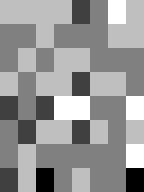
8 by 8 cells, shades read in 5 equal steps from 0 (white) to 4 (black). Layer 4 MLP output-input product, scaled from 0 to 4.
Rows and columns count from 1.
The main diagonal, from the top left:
1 2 2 1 0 1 2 4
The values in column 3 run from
1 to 4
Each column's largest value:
3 3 4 2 3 2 2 4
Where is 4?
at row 8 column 3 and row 8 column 8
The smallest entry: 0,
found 5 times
